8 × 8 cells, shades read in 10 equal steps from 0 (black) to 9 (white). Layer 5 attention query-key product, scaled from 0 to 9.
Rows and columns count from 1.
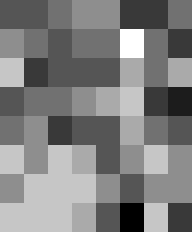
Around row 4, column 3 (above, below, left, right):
3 2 4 5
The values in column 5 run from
3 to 6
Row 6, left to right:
7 5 7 6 3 5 7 5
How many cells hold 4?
11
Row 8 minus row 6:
0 2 0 0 0 -5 0 -3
